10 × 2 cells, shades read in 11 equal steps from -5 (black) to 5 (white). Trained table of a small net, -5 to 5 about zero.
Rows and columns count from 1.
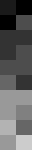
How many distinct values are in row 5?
1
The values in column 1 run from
-5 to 2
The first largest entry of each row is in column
1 2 1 2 1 1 1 1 1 2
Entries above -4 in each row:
0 1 2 2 2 2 2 2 2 2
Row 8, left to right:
1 0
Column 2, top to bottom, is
-5 -2 -3 -2 -2 -3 1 0 -1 3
